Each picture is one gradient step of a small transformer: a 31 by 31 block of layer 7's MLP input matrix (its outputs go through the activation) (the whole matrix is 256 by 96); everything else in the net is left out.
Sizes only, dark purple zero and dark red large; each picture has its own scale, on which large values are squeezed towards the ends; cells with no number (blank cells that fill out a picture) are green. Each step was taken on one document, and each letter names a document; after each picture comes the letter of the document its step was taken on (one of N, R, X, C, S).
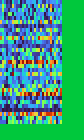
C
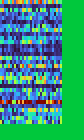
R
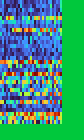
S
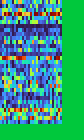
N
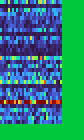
R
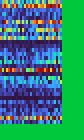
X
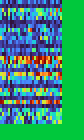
R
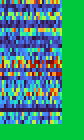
C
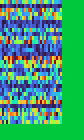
R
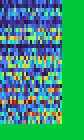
R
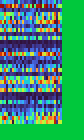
X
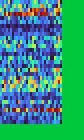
N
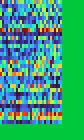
S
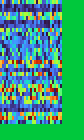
C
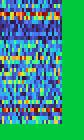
N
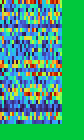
C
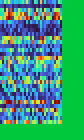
N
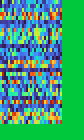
C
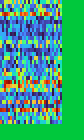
N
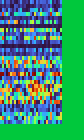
S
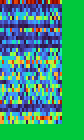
C
